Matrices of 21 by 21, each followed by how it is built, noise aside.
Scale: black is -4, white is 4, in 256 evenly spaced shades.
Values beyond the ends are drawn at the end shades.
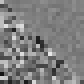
lower triangular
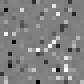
sparse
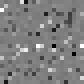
sparse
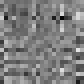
low rank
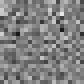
low rank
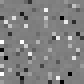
sparse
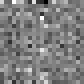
low rank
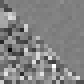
lower triangular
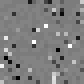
sparse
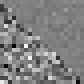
lower triangular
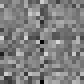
low rank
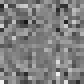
low rank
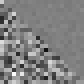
lower triangular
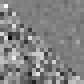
lower triangular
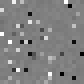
sparse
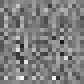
low rank
